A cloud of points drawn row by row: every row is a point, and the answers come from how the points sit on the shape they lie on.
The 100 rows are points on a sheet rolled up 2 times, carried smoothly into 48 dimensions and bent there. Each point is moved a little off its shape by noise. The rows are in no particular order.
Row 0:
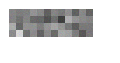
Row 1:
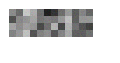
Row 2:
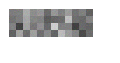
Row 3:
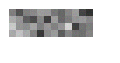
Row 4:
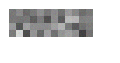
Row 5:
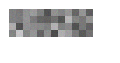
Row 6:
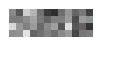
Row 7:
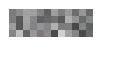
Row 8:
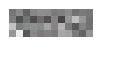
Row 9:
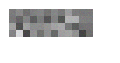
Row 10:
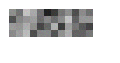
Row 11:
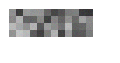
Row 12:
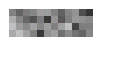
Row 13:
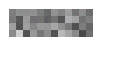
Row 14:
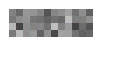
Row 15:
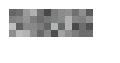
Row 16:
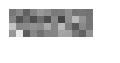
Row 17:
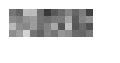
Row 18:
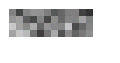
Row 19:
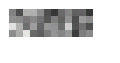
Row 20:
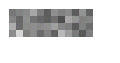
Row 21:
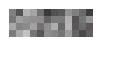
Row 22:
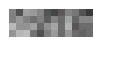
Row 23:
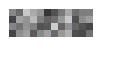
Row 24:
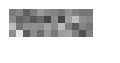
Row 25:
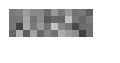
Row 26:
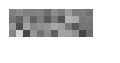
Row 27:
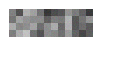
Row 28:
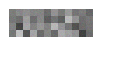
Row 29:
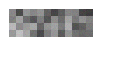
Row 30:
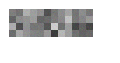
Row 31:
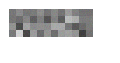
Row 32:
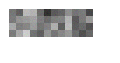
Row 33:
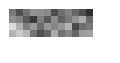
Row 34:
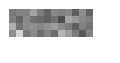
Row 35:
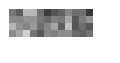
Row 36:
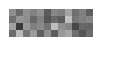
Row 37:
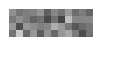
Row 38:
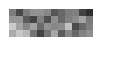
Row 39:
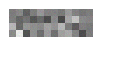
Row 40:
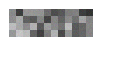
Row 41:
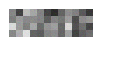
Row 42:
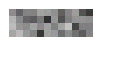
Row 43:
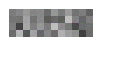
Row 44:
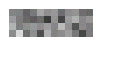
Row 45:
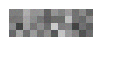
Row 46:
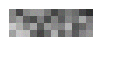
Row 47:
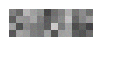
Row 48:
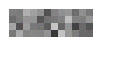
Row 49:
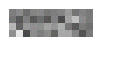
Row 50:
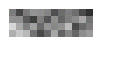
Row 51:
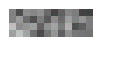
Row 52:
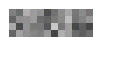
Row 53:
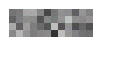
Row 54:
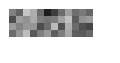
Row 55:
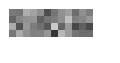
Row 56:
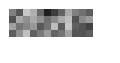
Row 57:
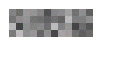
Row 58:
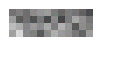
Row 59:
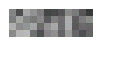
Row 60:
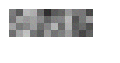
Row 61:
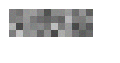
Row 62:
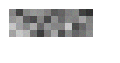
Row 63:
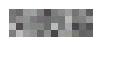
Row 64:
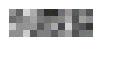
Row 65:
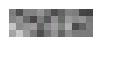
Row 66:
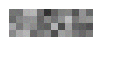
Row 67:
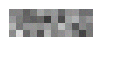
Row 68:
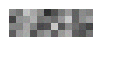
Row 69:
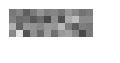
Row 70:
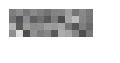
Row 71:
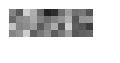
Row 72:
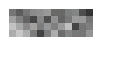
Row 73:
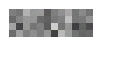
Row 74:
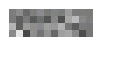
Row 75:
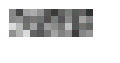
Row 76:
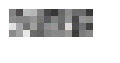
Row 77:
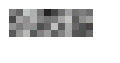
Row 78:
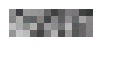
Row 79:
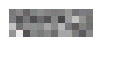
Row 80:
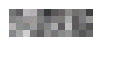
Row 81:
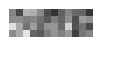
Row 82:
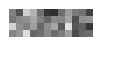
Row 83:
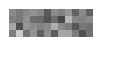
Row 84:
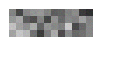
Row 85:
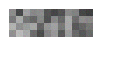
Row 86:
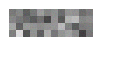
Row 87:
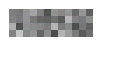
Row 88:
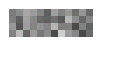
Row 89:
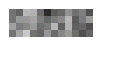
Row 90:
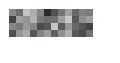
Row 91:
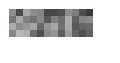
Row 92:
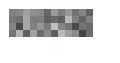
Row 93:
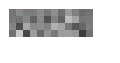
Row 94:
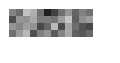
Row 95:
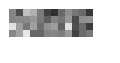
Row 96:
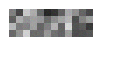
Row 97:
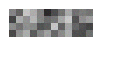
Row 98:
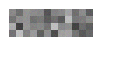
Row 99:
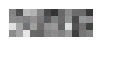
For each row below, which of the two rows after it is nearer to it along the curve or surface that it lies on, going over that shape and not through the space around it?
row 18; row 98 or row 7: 7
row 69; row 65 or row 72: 72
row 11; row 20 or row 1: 1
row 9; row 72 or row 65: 72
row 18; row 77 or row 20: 77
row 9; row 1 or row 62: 62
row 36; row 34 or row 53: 34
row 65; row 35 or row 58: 35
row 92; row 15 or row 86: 86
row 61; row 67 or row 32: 32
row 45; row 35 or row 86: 86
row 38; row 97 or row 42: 42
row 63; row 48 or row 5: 5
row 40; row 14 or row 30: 30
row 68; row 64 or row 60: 64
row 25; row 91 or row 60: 60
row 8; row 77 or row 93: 93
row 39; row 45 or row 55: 45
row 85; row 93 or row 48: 48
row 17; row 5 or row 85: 85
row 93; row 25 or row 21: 25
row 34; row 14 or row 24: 14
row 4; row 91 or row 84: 84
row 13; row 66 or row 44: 44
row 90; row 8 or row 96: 96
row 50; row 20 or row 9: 9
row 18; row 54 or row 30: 54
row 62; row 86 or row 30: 86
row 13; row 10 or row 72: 72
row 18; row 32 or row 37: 32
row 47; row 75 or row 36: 36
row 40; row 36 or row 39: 39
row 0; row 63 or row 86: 63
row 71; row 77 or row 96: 96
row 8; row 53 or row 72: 72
